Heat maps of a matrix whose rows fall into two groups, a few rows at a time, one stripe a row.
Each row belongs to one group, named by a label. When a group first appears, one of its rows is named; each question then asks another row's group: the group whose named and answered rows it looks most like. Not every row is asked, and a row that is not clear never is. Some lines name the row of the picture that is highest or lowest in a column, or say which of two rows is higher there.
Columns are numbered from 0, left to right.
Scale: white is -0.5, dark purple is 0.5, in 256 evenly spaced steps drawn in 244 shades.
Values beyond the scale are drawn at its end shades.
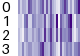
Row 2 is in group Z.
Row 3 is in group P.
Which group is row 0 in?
P
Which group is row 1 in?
Z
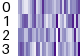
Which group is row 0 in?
P
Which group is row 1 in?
Z
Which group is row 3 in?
P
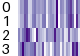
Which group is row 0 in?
Z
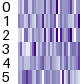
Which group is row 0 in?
Z
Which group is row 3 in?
P
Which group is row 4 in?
P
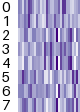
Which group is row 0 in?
P
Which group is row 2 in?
Z
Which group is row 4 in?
Z
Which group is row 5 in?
Z
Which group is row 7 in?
Z
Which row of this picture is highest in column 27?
5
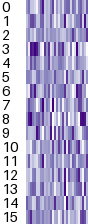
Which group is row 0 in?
P
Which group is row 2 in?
P
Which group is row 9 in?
P
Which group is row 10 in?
Z
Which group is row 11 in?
P
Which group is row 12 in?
Z
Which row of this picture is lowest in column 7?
3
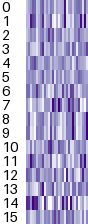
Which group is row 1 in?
Z
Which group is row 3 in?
P
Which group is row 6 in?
P
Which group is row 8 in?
P
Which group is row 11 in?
Z
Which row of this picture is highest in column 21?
7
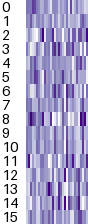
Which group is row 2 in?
P
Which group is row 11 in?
P
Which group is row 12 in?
Z
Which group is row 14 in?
Z
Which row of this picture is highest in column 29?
8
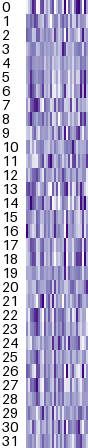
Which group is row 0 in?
Z
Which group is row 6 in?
Z
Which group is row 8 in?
Z
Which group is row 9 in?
Z
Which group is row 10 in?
P
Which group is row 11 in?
P
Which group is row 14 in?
Z
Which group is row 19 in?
Z
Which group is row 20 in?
P
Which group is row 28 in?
P
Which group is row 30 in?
Z
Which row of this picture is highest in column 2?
14
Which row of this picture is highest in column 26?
0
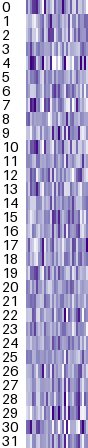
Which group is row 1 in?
P
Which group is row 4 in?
Z
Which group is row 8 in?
P
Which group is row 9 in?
Z
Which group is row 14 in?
P
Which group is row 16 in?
Z
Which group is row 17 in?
P
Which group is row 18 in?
P
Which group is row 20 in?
P
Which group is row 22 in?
Z
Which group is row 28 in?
Z
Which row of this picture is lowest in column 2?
29
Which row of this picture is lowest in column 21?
30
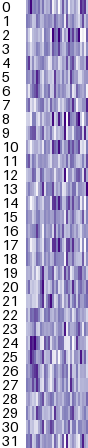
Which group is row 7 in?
P
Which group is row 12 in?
Z
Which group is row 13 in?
P
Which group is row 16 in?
P
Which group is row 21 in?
P
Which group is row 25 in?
Z
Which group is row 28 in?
P
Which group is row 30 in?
P
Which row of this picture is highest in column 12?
21
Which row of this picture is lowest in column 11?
4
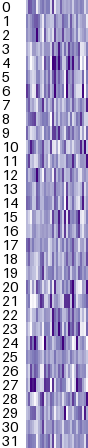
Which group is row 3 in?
Z
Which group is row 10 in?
Z
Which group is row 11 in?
P
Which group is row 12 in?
P
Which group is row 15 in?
Z
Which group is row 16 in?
Z
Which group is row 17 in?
P
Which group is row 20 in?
P
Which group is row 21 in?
P
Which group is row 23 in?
Z
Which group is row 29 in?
Z
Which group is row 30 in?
P
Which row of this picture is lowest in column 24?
24
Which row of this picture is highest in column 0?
6
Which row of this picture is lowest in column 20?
29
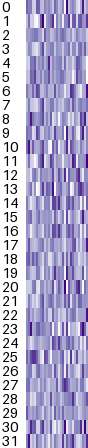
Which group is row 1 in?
P
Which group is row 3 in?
P
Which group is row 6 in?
P
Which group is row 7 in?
P
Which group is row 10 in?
P
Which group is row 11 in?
P
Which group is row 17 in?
P
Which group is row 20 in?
Z
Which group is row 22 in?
P
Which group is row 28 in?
P
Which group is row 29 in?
P
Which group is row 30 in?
Z
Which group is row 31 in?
P
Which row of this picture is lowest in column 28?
20
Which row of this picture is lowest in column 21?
23
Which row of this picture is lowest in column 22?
13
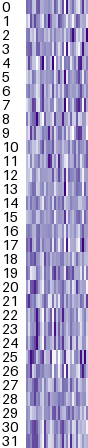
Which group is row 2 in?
P
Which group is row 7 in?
Z
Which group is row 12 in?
Z
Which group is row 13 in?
Z
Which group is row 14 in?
P
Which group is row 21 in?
P
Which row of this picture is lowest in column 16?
25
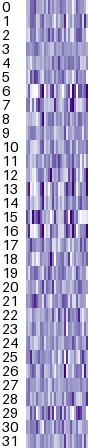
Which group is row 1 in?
Z
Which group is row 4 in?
Z
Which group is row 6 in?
P
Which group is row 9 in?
Z
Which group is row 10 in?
P
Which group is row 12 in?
P
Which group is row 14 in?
P
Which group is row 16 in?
P
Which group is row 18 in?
P
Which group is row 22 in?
Z
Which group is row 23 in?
Z
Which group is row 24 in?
P
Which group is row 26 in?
Z
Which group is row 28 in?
P
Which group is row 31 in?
Z
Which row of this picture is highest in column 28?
25
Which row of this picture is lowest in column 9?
6
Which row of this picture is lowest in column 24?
21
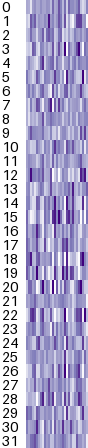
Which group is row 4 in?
P
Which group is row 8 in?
P
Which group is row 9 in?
Z
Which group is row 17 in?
P
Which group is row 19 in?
P
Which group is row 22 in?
Z
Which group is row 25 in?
Z
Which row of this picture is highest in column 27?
20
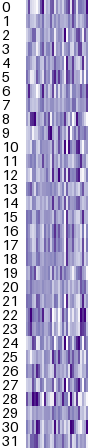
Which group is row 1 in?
P
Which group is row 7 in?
P
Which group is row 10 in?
Z
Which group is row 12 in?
Z
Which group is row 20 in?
Z
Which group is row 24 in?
Z
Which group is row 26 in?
P
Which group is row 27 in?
Z
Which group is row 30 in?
P
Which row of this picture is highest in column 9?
28
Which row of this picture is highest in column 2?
22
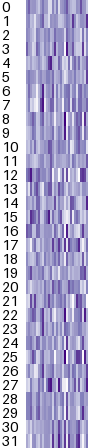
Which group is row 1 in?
P
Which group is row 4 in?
P
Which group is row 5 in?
P
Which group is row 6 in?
P
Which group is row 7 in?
P
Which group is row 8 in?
Z
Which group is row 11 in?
P
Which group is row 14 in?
P
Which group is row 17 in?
Z
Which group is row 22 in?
Z
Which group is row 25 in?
Z
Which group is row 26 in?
P
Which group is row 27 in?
P
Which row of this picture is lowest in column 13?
12
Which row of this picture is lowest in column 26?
12
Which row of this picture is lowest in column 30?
21
